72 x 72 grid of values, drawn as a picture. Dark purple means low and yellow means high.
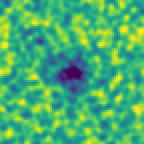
Dips: one, in the centre. Slope: none. Lone odd cells: none. Ninth with the lowest average: centre. Grain: blotchy. Ninth with the highest average: top right. Odd rows or columns: none.
